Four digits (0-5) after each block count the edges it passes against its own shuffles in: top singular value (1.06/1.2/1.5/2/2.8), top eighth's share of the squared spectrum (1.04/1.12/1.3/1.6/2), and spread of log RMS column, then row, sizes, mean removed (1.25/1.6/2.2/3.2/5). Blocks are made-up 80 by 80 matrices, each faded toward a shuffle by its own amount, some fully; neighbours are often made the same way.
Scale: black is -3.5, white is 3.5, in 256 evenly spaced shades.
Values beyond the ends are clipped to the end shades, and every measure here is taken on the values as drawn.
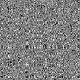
4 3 2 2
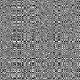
5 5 4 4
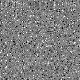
3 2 1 1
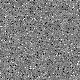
1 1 0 0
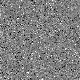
3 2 0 0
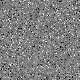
2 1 0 0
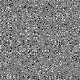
4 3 1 1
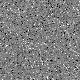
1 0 0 0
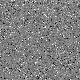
0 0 0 0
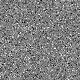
2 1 0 0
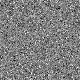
2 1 0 0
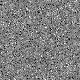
2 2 0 0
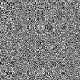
4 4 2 2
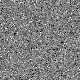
1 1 0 0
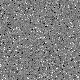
0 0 0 0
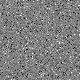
0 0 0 0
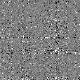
2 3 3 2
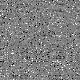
3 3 0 1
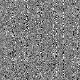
2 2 3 0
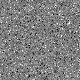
0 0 0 0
